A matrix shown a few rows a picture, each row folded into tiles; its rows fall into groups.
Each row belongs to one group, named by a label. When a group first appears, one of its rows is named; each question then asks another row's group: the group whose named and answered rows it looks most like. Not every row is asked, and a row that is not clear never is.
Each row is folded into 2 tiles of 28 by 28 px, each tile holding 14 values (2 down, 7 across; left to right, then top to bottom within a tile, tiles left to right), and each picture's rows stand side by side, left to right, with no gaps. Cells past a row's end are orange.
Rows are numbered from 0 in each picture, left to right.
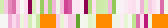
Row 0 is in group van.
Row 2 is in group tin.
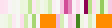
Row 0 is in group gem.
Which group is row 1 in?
van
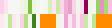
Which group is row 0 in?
gem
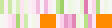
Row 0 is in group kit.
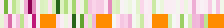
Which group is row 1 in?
kit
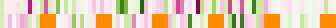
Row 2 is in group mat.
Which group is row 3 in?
van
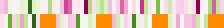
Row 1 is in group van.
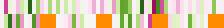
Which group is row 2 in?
mat
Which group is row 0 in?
gem
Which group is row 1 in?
kit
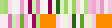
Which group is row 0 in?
tin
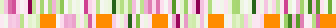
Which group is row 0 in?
van
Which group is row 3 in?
tin
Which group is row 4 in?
mat
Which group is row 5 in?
gem
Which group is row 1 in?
tin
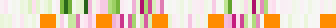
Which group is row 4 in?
tin
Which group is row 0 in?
gem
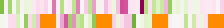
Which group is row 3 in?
kit
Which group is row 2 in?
van
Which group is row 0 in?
kit
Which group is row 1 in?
tin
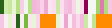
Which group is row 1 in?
van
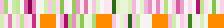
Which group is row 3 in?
van
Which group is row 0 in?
tin
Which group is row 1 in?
tin
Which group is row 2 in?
kit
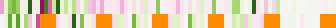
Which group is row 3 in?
van
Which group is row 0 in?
mat
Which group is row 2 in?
van
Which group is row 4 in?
mat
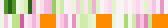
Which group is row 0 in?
mat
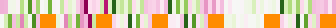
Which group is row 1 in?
tin
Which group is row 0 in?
gem
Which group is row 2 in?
kit
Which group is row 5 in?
kit
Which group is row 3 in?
kit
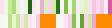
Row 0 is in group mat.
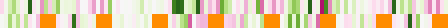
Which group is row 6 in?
kit
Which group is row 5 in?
mat
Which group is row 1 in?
kit
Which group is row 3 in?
mat
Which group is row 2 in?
gem
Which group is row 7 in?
kit
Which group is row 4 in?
tin
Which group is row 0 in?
mat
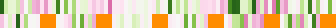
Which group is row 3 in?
kit
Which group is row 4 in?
mat
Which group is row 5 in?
gem
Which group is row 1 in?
kit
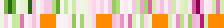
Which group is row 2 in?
tin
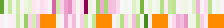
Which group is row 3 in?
tin
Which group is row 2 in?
gem
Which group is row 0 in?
kit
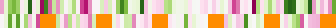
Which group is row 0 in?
mat
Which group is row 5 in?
mat
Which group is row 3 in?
kit
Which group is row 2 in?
mat
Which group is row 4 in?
van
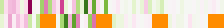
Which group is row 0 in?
van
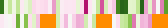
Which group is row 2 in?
mat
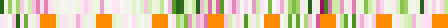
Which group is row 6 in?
gem
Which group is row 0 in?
kit
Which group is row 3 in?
mat
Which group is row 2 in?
gem
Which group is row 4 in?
van
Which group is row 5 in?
mat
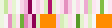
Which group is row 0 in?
tin
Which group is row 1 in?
van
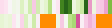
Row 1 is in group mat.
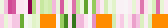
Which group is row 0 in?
van
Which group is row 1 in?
gem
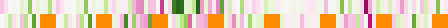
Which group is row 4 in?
tin
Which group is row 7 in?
van
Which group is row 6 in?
tin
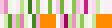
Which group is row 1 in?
tin
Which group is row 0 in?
gem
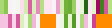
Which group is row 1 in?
mat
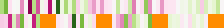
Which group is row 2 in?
tin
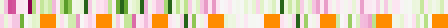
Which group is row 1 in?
mat
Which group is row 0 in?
van
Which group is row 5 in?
kit
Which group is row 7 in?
gem
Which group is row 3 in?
kit
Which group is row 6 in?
tin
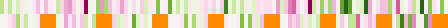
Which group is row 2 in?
van
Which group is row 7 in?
gem
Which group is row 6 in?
mat
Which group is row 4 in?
kit
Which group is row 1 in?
van
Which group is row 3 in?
kit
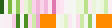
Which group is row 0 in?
kit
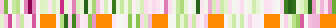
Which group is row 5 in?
mat
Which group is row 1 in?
gem
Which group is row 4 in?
gem
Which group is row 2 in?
kit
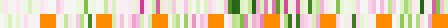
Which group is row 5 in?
gem
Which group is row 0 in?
gem
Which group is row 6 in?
kit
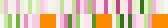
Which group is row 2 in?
gem
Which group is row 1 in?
tin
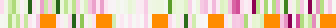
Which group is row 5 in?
tin
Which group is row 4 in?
van
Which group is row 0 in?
mat
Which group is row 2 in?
tin
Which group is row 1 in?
kit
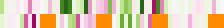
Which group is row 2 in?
mat
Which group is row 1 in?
mat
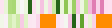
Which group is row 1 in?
kit
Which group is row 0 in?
mat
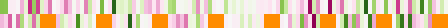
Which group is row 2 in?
kit
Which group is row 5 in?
tin
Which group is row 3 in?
tin
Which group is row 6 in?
gem
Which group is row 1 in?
van
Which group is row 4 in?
kit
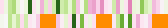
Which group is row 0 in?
mat
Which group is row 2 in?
gem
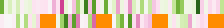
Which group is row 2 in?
gem
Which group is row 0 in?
kit
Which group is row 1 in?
gem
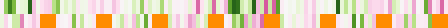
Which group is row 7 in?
tin
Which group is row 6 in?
kit
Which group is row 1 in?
kit
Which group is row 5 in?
tin
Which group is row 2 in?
gem
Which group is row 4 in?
mat
